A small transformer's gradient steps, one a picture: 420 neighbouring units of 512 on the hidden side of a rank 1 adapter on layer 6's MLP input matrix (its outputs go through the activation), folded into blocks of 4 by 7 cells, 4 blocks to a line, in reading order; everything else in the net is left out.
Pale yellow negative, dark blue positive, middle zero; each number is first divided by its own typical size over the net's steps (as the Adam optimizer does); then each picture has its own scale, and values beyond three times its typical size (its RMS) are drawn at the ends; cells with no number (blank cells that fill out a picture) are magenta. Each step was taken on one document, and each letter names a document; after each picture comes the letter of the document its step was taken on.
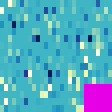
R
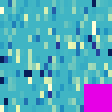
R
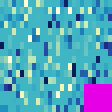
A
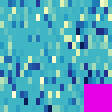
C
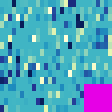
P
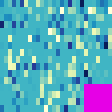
A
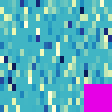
C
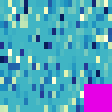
C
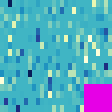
R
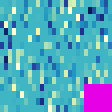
P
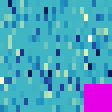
R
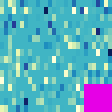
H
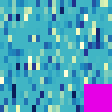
C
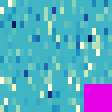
R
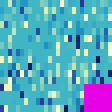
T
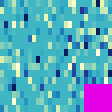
H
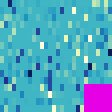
R
